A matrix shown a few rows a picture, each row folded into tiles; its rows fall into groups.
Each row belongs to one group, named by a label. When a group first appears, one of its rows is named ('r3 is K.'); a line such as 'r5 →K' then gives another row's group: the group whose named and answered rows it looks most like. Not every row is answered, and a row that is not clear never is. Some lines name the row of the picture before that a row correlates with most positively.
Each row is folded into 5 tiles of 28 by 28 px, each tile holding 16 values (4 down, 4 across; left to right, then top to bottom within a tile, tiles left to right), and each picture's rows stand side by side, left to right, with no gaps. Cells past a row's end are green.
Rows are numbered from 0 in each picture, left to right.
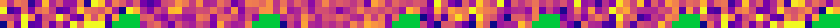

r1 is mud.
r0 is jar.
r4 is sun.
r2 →jar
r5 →jar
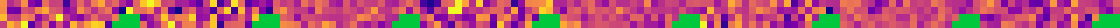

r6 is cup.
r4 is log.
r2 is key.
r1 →cup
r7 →cup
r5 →log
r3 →mud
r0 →jar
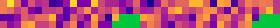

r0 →cup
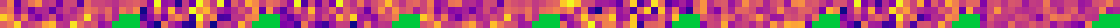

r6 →sun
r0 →key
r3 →key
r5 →jar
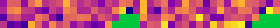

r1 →jar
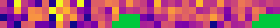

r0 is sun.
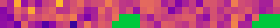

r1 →cup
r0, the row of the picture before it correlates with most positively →1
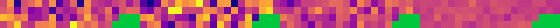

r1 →mud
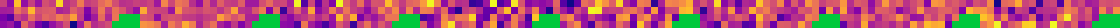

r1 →key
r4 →mud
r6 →jar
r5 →sun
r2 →sun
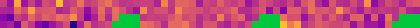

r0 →sun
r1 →key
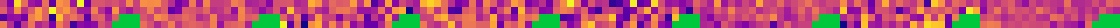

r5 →sun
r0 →sun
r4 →cup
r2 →log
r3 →cup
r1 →cup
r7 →log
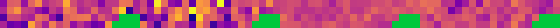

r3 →cup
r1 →sun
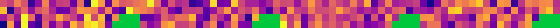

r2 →log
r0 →jar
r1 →cup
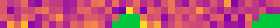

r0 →jar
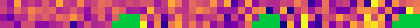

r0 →sun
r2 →jar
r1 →log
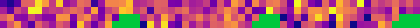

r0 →mud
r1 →jar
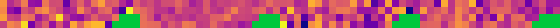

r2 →log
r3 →key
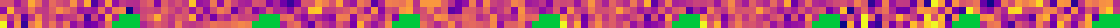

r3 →cup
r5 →log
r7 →mud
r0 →log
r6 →jar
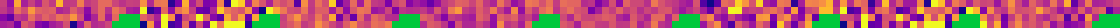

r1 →jar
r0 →sun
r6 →jar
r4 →cup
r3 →mud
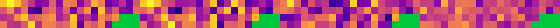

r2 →cup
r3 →key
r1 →cup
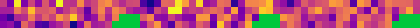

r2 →mud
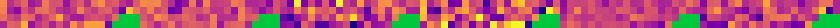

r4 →log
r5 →log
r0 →jar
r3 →jar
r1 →cup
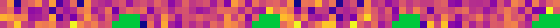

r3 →jar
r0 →key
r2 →key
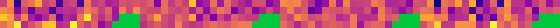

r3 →key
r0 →key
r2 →cup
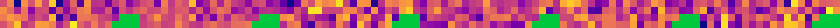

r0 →key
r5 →jar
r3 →log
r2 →mud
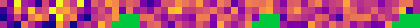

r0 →sun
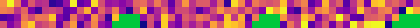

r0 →cup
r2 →jar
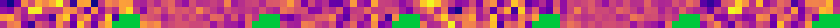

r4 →log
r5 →mud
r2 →cup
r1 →log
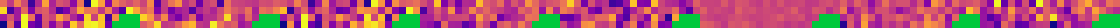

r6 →jar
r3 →sun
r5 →key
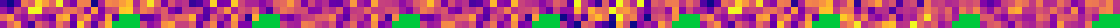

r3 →cup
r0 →mud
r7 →mud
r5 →mud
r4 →sun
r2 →cup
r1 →cup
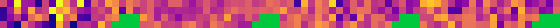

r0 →sun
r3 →cup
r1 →key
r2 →key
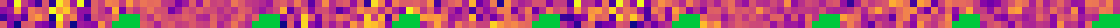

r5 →log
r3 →key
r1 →cup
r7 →mud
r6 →mud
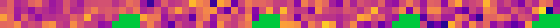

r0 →key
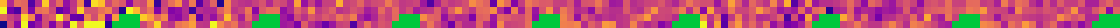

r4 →key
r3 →mud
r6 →key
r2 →sun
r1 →key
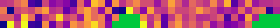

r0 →jar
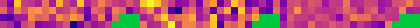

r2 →log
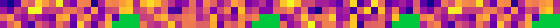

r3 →mud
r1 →cup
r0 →mud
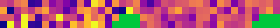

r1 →mud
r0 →jar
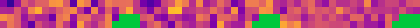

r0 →mud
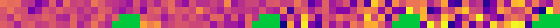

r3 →jar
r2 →jar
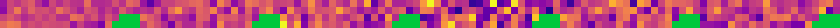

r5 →log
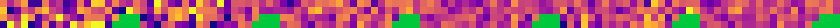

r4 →jar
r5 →mud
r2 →mud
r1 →sun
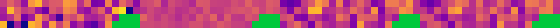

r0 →log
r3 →mud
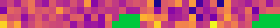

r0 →log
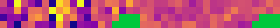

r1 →key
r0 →sun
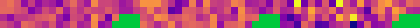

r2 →sun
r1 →cup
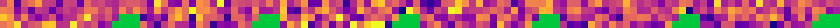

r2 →jar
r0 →key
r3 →mud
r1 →sun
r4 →log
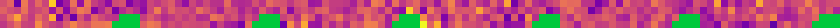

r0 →key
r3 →log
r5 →sun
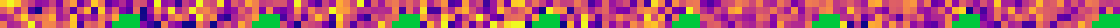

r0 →cup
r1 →sun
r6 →log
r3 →jar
